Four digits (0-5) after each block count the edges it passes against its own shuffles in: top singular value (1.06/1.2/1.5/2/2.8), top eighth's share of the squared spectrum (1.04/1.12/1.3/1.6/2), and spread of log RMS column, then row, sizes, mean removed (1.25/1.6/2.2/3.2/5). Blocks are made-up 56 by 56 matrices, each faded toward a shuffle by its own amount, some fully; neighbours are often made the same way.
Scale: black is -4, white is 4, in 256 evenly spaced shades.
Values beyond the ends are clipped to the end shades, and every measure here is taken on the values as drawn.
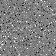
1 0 0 0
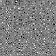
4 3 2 1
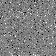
2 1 0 0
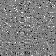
3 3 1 1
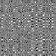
4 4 2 3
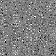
3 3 1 1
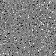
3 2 1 0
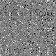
3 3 1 1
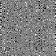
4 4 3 1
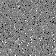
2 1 0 0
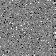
2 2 0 0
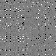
4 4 2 2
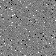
2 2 1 0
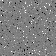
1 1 0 0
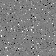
2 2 0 0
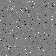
1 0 0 0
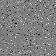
1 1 0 0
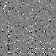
3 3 2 1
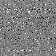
1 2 0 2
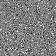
1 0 0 0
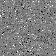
0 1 0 0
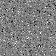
0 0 0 1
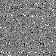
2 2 0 2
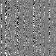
2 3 4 0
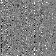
2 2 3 0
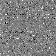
1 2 0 2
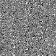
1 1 2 0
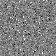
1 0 0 0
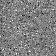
0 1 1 0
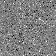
0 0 0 0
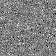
0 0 0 0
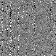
2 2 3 0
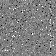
2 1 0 0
